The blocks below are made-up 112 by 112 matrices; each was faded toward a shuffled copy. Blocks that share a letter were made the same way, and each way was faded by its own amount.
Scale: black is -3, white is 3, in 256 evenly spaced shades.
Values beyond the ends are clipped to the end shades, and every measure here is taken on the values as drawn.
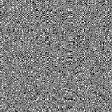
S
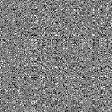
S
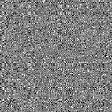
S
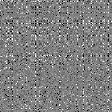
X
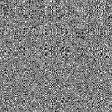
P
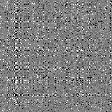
X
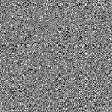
P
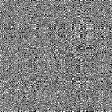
P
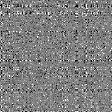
X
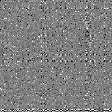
X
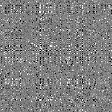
X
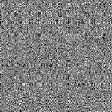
P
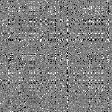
X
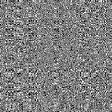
P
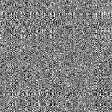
P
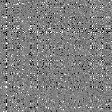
X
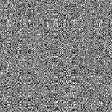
P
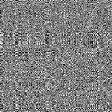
P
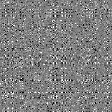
X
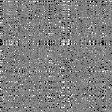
X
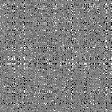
X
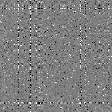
X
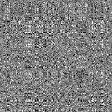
P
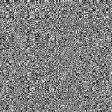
P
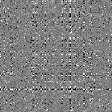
X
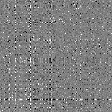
X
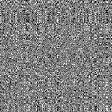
P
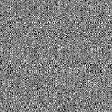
S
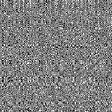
P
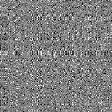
S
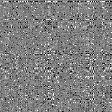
X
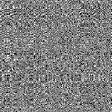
P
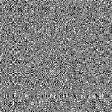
S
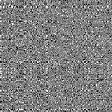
S
